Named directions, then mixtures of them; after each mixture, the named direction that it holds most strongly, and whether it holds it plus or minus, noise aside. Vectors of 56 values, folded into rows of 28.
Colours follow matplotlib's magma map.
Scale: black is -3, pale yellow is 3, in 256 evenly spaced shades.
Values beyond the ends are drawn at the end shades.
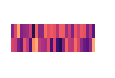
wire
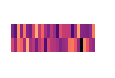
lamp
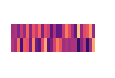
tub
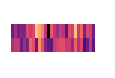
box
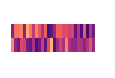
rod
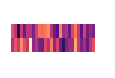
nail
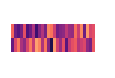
rod, minus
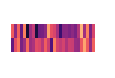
rod, minus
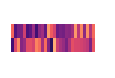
rod, minus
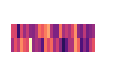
nail, plus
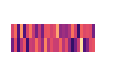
lamp, minus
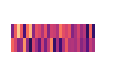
rod, plus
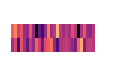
lamp, minus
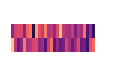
rod, plus
